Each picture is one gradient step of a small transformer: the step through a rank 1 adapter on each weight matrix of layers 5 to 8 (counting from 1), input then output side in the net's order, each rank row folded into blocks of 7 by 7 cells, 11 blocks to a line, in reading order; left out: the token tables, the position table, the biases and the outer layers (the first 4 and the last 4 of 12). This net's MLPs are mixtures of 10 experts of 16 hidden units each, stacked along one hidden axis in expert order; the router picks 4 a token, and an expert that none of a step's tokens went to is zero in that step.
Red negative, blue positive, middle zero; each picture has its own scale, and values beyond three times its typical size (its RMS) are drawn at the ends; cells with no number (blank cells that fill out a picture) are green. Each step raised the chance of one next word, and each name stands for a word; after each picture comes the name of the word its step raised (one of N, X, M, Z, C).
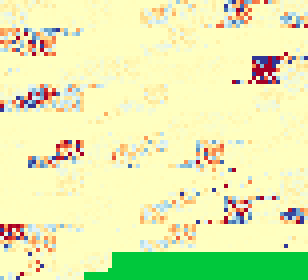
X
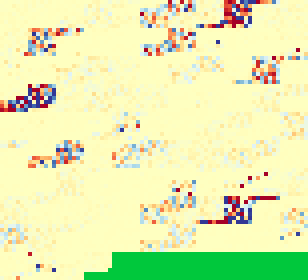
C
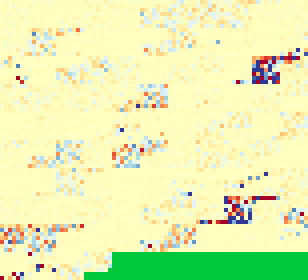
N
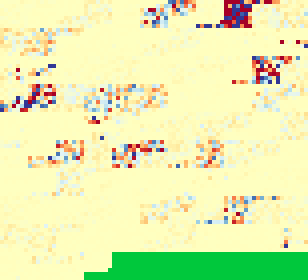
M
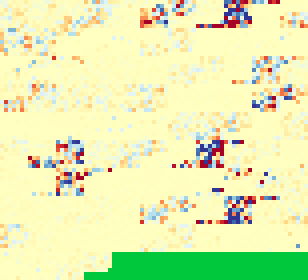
X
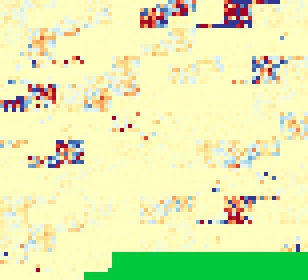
M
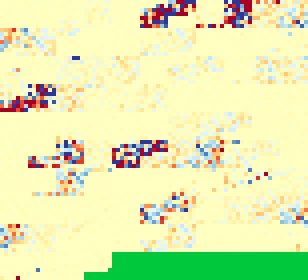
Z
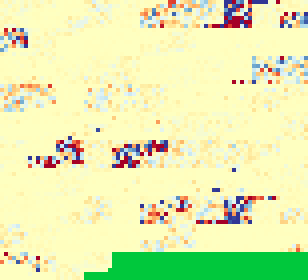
N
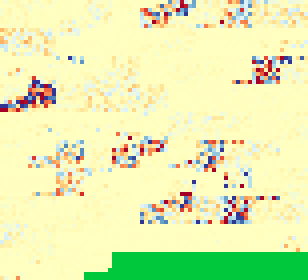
C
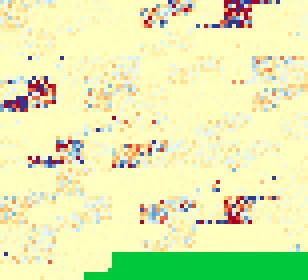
M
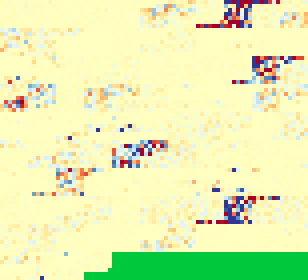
X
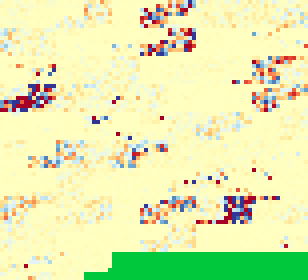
C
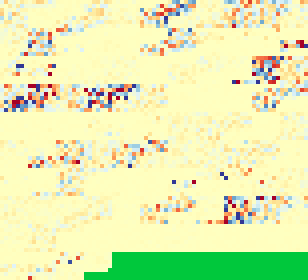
N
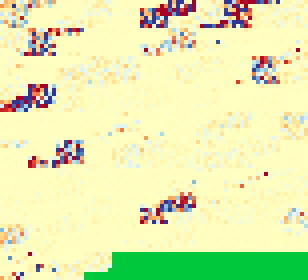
Z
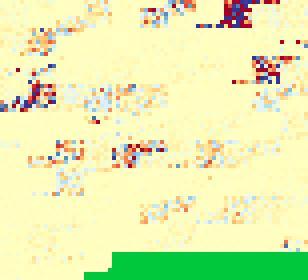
M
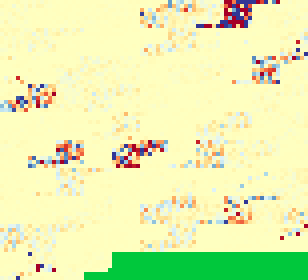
M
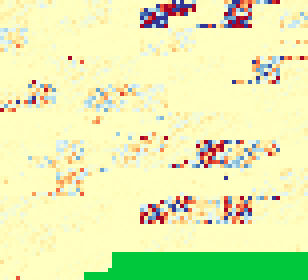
Z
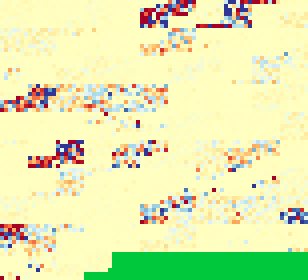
Z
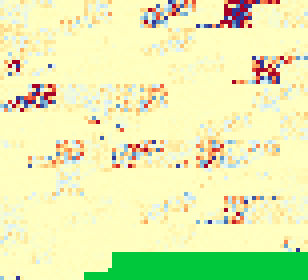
M
